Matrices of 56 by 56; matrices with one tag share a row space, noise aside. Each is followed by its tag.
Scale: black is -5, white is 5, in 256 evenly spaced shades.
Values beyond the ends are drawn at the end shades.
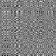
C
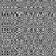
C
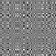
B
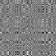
B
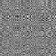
B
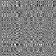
C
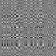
C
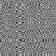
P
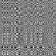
C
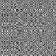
C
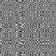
P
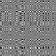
P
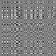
C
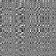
P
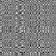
P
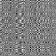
P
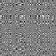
P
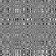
B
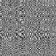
P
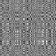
B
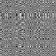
P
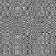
B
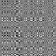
C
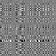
P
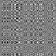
C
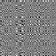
P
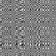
P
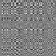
C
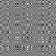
B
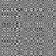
C
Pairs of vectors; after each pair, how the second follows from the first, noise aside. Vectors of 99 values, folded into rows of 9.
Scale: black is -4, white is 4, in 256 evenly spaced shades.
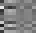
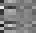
copied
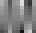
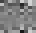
sign-scrambled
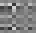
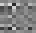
copied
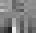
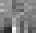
copied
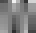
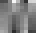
copied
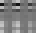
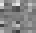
sign-scrambled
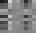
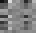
copied
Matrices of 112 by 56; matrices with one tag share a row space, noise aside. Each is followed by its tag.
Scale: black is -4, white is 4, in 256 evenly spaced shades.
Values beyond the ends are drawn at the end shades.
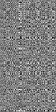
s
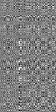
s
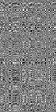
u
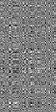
u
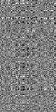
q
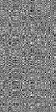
u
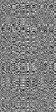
q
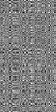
u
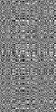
q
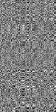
q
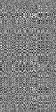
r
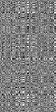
q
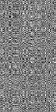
u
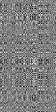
r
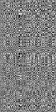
s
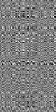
q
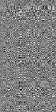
s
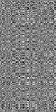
q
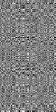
q
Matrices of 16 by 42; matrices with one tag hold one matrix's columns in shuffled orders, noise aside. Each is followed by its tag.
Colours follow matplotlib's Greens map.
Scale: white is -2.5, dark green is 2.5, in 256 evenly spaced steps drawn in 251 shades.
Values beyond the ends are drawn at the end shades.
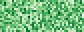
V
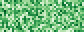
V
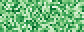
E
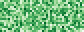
V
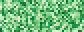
V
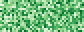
V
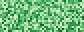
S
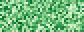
E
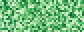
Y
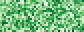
V
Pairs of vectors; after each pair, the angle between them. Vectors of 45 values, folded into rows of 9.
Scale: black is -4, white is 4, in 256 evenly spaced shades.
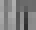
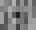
partly aligned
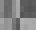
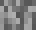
orthogonal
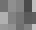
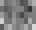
partly aligned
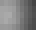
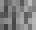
partly opposed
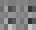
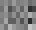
nearly parallel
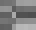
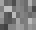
partly aligned
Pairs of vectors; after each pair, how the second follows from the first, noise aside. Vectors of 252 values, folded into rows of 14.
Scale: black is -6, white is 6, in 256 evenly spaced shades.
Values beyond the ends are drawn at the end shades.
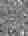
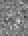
wrapped around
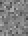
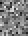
scaled up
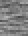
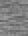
shrunk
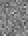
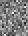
scaled up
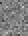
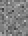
wrapped around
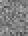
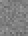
shrunk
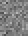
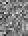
scaled up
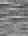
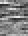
scaled up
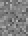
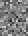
scaled up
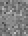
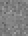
shrunk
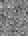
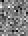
scaled up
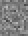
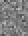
wrapped around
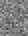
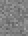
shrunk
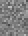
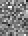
scaled up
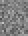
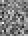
scaled up
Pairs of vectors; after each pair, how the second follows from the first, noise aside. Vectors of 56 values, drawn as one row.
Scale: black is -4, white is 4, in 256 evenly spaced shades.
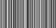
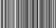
shuffled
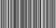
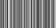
wrapped around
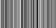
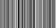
reversed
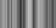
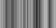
wrapped around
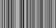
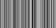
reversed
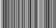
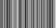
reversed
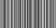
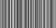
reversed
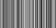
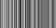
wrapped around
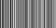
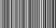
reversed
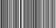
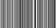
reversed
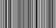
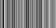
shuffled
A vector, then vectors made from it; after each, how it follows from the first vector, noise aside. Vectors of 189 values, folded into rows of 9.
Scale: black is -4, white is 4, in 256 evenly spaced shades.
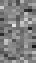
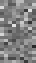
sign-scrambled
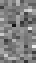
negated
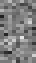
reversed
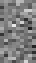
sign-scrambled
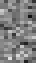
wrapped around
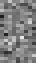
reversed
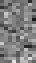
wrapped around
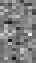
wrapped around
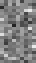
negated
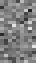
sign-scrambled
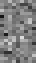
reversed
